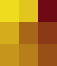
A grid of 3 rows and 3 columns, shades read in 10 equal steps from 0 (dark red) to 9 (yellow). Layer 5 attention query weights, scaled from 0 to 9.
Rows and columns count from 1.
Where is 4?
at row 2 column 2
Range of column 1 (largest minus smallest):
3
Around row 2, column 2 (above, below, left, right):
8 5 7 2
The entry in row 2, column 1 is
7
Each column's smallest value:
6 4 0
